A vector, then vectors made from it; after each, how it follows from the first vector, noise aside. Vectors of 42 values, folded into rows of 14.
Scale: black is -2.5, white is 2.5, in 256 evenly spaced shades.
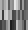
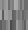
shrunk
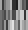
reversed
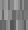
shrunk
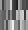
reversed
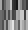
reversed
